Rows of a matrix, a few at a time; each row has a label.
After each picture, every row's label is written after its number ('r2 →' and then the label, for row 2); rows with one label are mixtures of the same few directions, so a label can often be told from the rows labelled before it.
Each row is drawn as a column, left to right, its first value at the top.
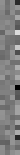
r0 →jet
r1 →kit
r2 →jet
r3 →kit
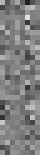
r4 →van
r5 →jet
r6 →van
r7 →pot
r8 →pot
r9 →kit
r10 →van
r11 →kit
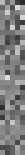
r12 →van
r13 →pot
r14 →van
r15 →pot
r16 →kit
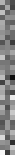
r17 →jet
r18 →jet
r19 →van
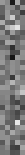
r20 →kit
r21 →kit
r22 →kit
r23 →van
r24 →pot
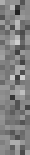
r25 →kit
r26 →kit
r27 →van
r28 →pot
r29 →pot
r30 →van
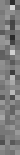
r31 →jet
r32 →kit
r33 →pot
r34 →van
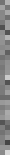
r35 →van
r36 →jet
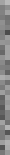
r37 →van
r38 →kit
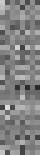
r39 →jet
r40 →van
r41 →van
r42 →kit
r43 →pot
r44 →kit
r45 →pot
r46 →kit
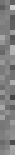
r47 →jet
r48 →van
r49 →pot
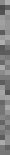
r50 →pot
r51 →pot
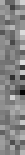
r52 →kit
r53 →kit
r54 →van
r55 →pot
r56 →pot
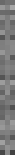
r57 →jet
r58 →pot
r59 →jet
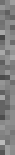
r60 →jet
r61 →pot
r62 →kit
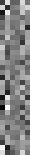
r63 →pot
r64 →pot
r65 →jet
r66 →pot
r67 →jet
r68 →van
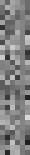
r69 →kit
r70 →jet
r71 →kit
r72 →pot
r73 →van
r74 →jet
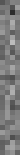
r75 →kit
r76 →van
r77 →pot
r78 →jet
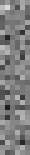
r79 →pot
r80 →jet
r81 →jet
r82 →van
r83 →jet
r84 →kit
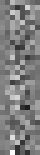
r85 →van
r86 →pot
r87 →jet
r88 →pot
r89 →kit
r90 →jet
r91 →kit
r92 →van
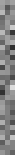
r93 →pot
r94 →pot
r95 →kit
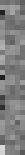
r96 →pot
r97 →pot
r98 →pot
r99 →van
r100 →jet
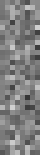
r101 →van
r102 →van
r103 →kit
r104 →jet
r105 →pot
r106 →pot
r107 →jet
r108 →kit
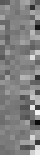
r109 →kit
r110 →pot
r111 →kit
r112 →pot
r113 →van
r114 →van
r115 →jet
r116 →van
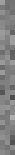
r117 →pot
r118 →jet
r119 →jet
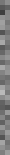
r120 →pot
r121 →van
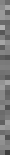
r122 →kit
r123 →jet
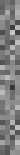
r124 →pot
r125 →pot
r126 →kit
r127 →kit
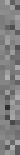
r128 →pot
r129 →van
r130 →van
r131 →pot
